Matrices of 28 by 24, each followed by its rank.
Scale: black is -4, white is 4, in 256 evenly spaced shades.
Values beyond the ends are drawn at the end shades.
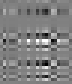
one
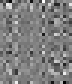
three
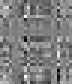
three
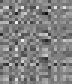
three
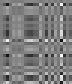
one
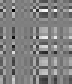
one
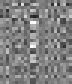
three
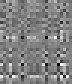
three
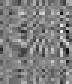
three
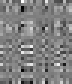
three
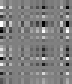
one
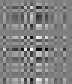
one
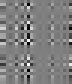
one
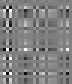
one
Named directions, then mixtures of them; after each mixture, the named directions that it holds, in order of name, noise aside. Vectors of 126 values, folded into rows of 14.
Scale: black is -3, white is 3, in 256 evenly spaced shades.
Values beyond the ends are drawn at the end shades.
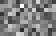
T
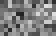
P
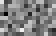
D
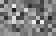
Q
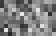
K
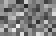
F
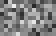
P, Q, T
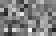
D, F, K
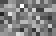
Q, T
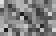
K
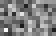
D, K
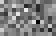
D, F, Q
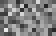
D, K, T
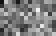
D, K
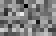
D, F, K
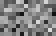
F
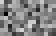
D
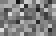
D, F, T
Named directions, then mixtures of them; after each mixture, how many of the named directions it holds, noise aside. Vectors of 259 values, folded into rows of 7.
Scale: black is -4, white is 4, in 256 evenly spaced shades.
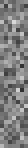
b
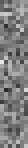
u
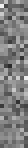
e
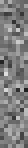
two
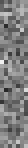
one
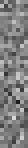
three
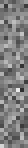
one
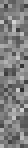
one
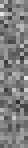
two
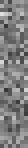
two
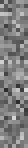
three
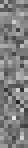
three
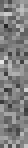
one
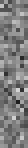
three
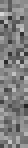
three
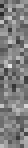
two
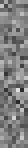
three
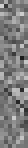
three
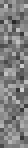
one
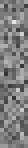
one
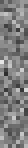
two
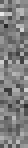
two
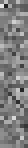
two
